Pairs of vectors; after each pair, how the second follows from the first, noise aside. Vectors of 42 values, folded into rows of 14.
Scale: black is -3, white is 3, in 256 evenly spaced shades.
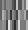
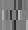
partly zeroed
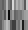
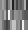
negated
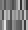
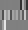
partly zeroed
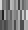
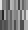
copied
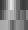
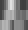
copied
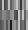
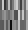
copied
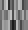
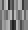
copied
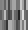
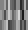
negated
